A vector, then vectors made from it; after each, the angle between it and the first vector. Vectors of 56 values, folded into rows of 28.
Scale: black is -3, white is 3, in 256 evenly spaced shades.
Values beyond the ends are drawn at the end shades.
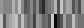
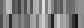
partly opposed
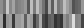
partly aligned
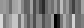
nearly parallel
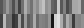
nearly opposite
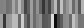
nearly parallel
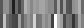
nearly opposite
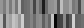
nearly parallel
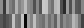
orthogonal
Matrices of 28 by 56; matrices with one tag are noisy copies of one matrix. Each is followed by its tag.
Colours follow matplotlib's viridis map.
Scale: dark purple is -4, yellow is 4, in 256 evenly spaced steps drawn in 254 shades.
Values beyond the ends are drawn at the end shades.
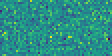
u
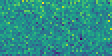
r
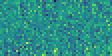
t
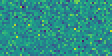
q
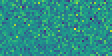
q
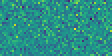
q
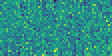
t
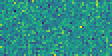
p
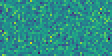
u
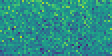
r
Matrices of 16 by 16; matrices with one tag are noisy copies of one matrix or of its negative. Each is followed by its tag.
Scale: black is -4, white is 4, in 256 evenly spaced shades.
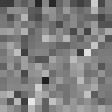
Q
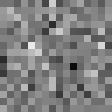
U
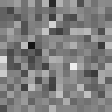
U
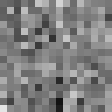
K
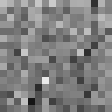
Q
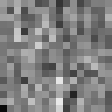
K
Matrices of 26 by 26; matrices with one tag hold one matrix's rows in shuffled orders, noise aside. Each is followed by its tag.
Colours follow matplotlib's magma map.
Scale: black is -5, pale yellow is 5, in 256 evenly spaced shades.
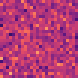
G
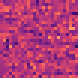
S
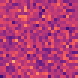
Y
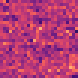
S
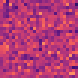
S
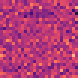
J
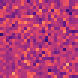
Y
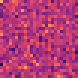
G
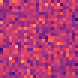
G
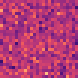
G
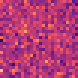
G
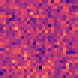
Y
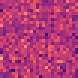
G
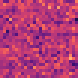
S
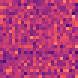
J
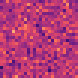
Y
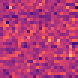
S
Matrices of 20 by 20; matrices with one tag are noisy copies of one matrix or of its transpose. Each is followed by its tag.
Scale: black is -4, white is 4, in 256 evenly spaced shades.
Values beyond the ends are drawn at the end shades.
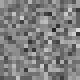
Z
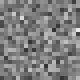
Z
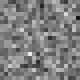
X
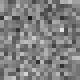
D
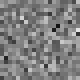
Z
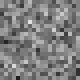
X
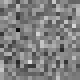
D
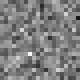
X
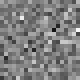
Z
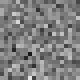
Z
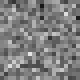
X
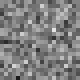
X
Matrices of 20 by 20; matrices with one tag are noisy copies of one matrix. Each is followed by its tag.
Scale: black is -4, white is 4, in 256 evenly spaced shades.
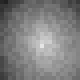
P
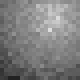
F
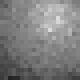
F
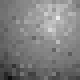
F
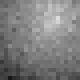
F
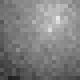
F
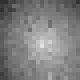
P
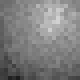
F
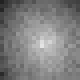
P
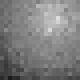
F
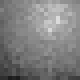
F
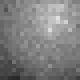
F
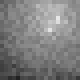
F
